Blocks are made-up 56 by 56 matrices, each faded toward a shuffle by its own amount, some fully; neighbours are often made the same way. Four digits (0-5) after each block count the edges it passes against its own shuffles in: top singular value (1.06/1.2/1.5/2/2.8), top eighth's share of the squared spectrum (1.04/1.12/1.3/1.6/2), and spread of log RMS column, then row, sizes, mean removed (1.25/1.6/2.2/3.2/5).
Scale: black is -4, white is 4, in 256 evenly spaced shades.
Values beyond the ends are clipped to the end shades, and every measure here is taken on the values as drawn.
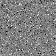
1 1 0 0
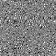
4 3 1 2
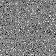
2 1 0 0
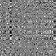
4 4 2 2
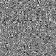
3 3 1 1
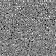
2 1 0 0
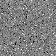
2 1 0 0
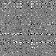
4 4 2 3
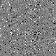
3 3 1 1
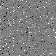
2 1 0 0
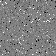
1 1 0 0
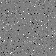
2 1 0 0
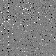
3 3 1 1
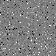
2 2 0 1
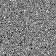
0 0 0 0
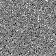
0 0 0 0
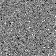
0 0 0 0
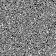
0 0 0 0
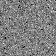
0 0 0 0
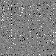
3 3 2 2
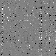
3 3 2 1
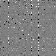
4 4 2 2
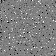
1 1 0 0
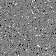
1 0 0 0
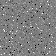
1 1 0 0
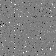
2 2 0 0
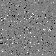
2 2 1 1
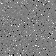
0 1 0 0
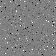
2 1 0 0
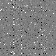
3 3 2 1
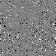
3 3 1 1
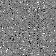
1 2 1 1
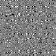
3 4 1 3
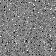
1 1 0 0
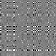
5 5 3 3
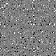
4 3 1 1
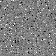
2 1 0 0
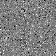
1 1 1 0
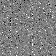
1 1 1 0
